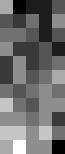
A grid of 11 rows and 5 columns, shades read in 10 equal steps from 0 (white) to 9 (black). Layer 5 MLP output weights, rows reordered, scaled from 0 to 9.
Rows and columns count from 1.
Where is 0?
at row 11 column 2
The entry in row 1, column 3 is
8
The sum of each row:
34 30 30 32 29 25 25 21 24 15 20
